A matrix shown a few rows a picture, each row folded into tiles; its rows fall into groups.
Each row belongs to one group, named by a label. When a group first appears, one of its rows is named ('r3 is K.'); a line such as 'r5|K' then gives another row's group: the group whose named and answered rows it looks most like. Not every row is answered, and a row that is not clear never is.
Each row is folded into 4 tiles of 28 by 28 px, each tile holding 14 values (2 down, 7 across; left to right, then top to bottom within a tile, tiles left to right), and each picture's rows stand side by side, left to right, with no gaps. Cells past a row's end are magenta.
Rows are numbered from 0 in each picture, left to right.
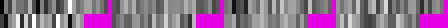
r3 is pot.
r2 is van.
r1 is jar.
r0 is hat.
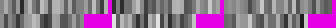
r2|jar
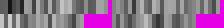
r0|van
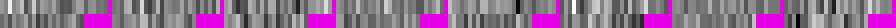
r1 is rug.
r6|jar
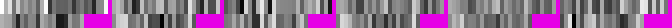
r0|rug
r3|pot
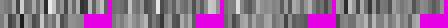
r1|rug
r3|van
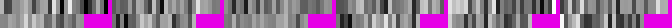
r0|rug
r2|van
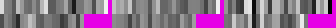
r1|rug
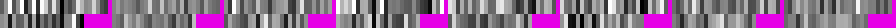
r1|jar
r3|rug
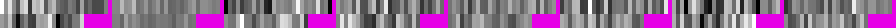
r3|pot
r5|rug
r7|hat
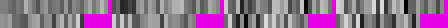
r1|van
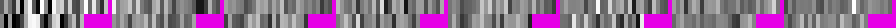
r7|hat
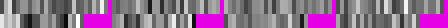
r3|hat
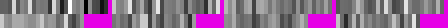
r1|rug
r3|hat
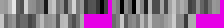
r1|van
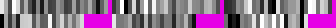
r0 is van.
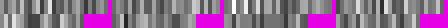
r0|pot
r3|hat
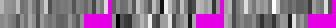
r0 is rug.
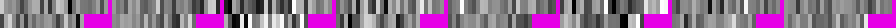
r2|hat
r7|jar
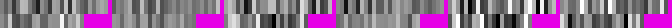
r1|rug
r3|van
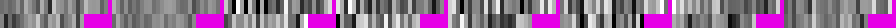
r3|van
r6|rug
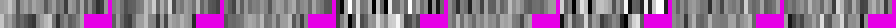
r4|van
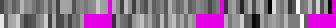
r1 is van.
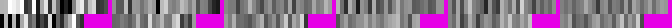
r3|van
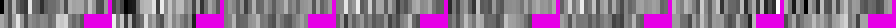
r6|rug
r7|van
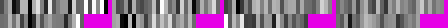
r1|hat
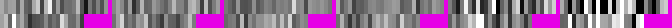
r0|pot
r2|hat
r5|van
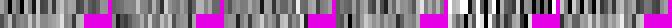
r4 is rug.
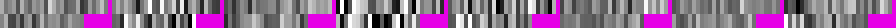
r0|hat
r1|jar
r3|hat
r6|hat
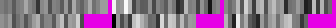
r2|pot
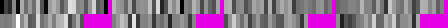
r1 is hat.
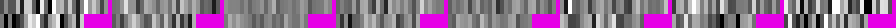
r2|pot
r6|hat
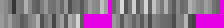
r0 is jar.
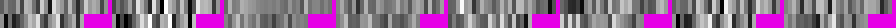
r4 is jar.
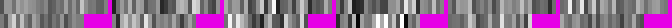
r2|pot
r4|jar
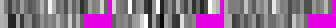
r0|hat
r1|rug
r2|hat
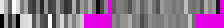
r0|van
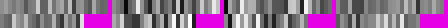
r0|jar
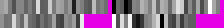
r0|jar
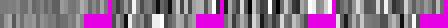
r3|hat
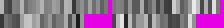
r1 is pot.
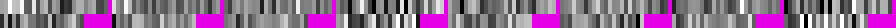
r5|jar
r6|hat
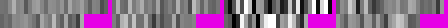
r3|rug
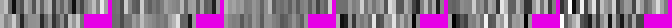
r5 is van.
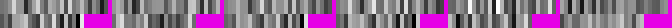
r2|jar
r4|hat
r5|van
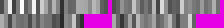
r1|hat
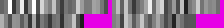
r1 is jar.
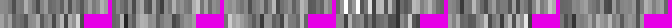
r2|pot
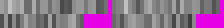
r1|jar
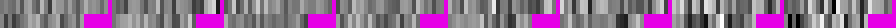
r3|hat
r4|rug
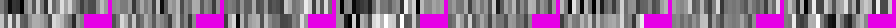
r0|van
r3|hat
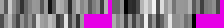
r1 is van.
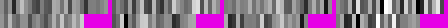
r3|hat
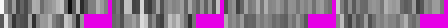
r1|rug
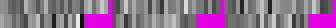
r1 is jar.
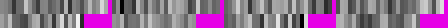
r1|van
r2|jar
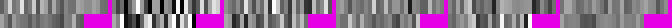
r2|hat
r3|jar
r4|jar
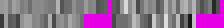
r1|jar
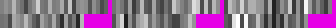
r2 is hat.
